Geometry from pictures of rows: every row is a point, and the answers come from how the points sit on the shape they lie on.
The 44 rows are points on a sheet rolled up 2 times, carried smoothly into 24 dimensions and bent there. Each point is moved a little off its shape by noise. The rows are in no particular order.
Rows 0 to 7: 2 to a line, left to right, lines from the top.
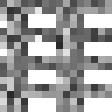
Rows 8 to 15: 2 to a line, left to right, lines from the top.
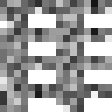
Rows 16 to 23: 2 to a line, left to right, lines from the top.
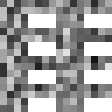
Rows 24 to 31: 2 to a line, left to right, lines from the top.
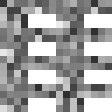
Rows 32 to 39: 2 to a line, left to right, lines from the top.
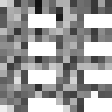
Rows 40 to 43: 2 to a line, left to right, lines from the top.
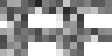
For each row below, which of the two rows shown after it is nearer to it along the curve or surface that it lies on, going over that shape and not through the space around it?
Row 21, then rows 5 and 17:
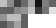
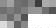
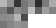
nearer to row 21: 17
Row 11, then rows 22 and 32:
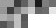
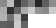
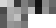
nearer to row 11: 22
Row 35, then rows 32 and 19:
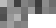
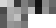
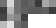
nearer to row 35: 19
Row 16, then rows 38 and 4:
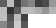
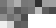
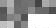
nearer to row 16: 38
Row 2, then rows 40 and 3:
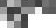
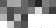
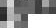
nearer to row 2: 40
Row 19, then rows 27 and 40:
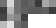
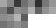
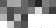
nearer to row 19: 27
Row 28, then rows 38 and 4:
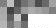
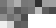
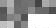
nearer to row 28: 38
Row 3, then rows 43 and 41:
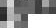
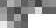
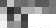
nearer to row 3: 43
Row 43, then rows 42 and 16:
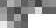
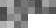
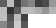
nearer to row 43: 42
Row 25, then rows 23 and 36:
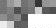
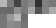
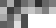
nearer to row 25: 23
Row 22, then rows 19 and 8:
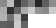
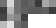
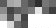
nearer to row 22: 8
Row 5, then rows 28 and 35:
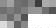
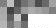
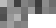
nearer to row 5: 35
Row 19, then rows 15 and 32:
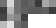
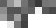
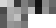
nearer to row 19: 32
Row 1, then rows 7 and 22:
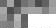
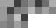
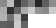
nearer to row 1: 7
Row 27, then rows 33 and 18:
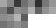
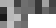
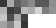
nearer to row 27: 33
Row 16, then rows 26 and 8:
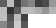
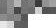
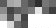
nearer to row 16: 8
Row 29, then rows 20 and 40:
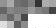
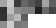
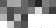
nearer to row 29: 20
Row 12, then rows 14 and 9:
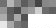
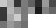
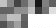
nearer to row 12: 14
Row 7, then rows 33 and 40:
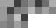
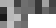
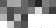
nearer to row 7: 33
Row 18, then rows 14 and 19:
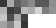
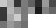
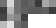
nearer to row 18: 14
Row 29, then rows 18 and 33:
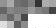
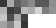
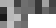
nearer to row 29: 33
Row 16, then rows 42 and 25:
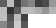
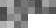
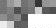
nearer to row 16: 25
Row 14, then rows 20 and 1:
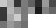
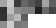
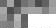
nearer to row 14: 20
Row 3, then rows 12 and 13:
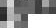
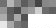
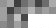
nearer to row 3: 12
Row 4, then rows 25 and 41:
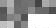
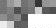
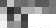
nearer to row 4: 25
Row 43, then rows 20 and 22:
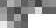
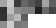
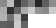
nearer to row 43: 20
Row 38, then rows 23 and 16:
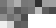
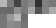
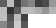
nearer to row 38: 23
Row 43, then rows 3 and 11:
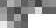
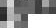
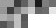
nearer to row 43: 3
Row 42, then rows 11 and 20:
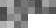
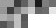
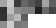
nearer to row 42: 20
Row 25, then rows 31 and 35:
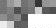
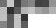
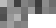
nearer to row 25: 35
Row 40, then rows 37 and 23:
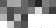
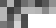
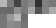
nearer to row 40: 37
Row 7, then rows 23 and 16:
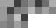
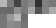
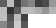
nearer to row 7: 23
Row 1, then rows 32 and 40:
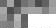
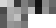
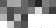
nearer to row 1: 32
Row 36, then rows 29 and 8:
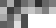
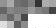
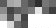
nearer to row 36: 8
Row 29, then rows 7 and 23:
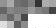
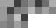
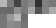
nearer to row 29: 23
